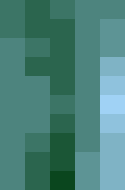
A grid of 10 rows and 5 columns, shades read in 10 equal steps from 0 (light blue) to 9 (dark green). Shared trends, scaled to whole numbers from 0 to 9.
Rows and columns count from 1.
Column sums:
52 62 72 48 23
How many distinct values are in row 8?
4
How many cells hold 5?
20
